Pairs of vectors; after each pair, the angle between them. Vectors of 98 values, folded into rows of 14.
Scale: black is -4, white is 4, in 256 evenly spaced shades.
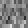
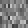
partly aligned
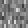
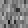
nearly opposite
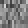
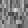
orthogonal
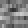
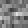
nearly parallel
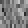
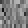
nearly parallel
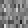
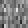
nearly parallel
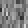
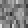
partly opposed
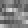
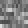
nearly parallel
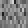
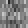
partly opposed
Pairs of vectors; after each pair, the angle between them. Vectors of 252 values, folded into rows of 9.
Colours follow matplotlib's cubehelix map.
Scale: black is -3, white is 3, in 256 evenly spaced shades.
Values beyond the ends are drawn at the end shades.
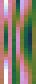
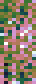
partly opposed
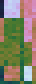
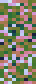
orthogonal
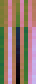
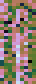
partly opposed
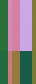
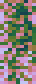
partly opposed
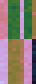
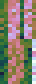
nearly opposite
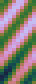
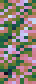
partly aligned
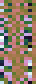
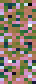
partly aligned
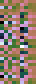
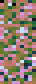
partly opposed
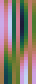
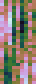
nearly parallel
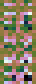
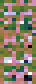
nearly parallel
